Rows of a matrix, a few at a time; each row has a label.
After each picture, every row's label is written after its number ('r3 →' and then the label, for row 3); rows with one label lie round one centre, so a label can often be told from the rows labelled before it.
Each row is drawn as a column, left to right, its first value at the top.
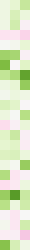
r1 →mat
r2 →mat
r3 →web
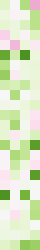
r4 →mat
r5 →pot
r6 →mat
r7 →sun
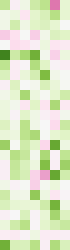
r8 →mat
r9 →pot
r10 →pot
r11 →mat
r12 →web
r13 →sun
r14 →pot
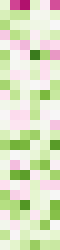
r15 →mat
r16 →sun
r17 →sun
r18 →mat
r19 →pot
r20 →sun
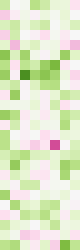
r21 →mat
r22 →pot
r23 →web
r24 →web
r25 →web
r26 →web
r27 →pot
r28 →pot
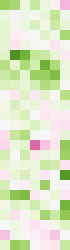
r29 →web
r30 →mat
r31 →mat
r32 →web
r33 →web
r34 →web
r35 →sun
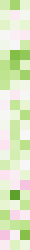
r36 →web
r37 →mat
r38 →mat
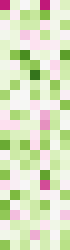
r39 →sun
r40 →mat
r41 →mat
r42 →web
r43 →sun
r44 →pot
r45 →mat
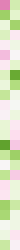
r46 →sun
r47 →web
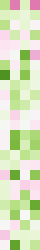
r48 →web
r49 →sun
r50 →mat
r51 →sun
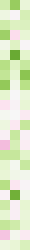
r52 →web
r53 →mat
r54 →web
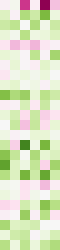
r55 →pot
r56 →pot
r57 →sun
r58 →pot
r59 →sun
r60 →pot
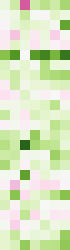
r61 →mat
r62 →mat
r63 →sun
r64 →mat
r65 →mat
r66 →mat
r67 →mat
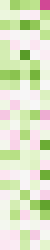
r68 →web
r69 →web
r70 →mat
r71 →web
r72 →sun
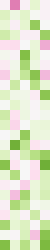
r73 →pot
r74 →sun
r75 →mat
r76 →web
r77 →pot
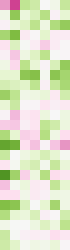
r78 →sun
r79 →sun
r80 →web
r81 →web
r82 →pot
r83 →web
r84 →web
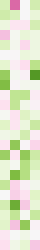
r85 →web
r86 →sun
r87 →pot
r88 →web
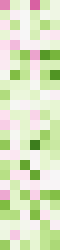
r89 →sun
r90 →web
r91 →mat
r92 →sun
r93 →mat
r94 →mat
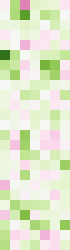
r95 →mat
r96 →web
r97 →sun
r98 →pot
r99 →web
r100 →web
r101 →pot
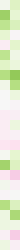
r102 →web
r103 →web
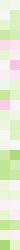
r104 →pot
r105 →pot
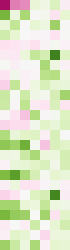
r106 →sun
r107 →sun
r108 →sun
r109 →pot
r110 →web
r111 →mat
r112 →pot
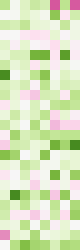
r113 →web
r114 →mat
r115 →mat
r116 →mat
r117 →mat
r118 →sun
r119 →mat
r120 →sun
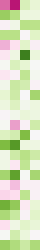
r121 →sun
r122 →sun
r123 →mat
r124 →pot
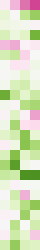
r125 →pot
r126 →pot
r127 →sun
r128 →sun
